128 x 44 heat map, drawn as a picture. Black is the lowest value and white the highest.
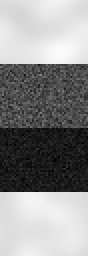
The table splits into 4 rows of 1 panel. Panel 1,1: very high, smooth, faint in contrast. Panel 2,1: low, fine-grained. Panel 3,1: very low, fine-grained, faint in contrast. Panel 4,1: very high, smooth, faint in contrast.
